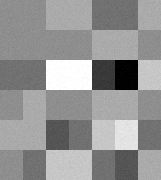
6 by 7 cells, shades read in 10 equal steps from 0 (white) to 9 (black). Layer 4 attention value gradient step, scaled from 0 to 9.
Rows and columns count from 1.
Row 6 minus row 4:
0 2 -2 -2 2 3 -1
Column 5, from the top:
5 3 7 3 2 5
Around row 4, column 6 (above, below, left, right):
9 1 3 4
